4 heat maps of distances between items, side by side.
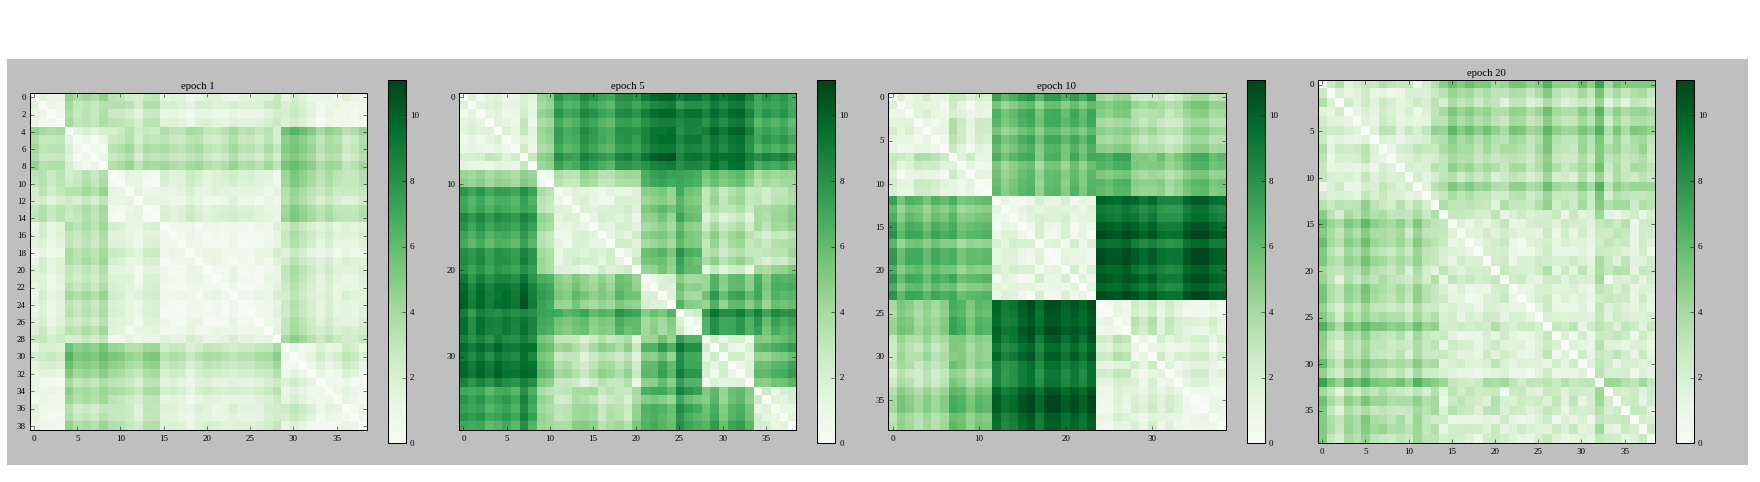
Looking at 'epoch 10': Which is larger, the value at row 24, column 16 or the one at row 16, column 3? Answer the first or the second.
the first
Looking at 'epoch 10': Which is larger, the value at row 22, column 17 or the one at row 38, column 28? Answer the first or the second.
the second
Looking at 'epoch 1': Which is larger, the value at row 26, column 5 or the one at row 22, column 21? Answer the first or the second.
the first
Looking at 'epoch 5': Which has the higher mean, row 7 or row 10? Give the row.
7
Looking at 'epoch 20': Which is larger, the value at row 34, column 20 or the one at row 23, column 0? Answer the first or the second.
the second
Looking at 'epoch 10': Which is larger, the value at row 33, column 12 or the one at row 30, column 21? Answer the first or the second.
the second
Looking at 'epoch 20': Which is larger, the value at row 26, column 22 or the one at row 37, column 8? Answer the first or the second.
the second
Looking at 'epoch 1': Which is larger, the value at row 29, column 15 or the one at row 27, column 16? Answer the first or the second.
the first
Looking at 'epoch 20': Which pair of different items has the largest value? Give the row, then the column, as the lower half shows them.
32, 0
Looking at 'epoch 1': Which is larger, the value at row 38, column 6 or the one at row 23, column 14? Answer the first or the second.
the first
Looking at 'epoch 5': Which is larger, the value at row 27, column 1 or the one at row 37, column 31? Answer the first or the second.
the first
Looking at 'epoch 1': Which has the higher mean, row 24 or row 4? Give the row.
4
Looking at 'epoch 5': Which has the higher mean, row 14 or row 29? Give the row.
29
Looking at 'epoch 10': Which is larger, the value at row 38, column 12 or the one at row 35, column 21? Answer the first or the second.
the second
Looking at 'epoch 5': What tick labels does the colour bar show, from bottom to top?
0, 2, 4, 6, 8, 10
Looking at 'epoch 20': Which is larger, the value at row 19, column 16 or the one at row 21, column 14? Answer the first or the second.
the first
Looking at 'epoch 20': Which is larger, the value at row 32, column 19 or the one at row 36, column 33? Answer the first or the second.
the first
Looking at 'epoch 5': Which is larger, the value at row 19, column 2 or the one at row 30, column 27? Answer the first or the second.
the first
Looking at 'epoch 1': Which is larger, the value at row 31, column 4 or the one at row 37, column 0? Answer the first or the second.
the first
